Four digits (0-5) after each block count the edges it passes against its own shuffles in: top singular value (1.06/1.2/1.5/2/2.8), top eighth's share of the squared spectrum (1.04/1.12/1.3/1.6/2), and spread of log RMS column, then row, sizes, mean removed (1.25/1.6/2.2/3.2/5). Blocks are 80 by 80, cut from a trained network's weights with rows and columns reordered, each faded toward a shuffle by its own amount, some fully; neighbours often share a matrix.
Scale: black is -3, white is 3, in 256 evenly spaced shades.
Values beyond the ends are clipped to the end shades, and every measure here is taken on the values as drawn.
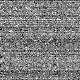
4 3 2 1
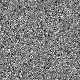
0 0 0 0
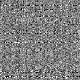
3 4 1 3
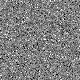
0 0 0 0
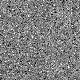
0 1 0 0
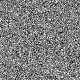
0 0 0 0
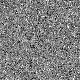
0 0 0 0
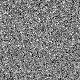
0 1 0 0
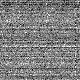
4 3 1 2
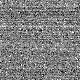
3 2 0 1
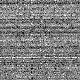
4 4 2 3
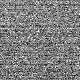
3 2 0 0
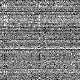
4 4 2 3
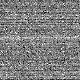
4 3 1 2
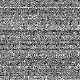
4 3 2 2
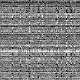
5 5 3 3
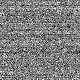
3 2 0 1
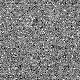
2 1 0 0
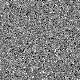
2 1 0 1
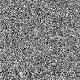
3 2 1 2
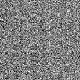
3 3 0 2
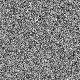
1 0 0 0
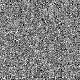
3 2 0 1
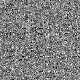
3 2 0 1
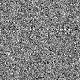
2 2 0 1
